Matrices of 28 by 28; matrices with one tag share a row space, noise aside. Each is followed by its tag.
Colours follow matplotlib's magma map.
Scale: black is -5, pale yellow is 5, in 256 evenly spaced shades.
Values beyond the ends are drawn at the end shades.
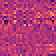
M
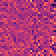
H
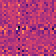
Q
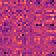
M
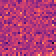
M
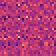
Q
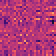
M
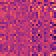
H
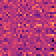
M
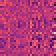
H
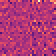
H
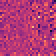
H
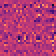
M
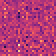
Q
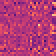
H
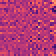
H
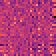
H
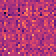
Q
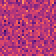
Q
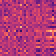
M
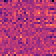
M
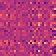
H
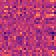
M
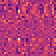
Q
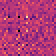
Q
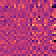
H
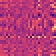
H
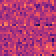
M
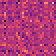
Q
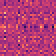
Q
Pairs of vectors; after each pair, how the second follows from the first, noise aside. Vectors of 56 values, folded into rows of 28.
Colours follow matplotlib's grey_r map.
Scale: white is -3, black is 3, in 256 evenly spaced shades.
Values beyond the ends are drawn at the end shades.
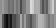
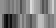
copied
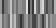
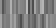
shrunk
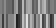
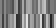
copied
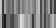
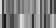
copied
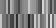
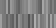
shrunk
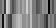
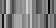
copied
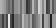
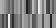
copied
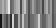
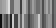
copied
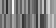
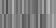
shrunk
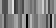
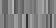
shrunk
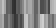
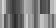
copied
